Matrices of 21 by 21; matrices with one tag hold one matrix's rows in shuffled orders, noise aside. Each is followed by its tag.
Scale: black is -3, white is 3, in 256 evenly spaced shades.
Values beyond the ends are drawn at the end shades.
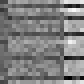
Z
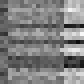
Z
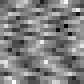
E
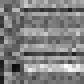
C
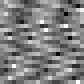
E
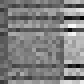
Z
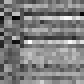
C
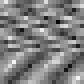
E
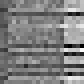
Z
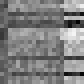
Z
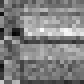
C
